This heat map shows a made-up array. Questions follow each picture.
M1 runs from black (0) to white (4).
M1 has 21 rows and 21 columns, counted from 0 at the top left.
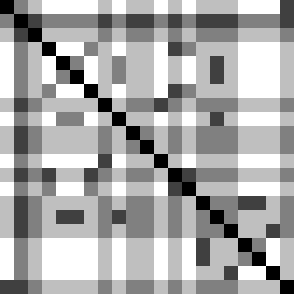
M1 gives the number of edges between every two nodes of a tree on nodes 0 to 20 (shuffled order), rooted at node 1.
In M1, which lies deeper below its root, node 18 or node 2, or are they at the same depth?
node 18
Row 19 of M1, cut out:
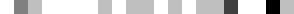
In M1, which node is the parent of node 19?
16
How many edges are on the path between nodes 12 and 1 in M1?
1
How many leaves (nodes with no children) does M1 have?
14
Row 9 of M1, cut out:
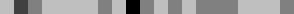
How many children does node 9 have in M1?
0
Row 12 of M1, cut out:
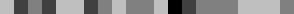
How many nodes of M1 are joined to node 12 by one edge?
4
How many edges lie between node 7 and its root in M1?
1
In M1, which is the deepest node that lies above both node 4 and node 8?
15
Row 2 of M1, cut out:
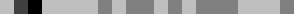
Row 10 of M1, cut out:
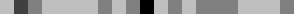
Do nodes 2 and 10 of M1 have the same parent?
yes
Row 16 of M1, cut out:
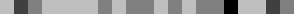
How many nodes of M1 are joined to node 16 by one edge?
2
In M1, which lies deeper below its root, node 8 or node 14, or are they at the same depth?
node 8
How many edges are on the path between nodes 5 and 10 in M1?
3
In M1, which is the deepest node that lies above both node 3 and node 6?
12
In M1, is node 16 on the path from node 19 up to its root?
yes
